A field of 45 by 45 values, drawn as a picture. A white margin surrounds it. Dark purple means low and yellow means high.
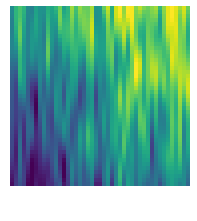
Slope: up to the top right. Grain: streaks running down. Ninth with the lowest average: bottom left. Mirror symmetry: none.
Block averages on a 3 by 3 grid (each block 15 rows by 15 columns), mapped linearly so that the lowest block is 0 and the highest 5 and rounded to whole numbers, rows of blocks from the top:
3 4 5
1 3 4
0 2 3
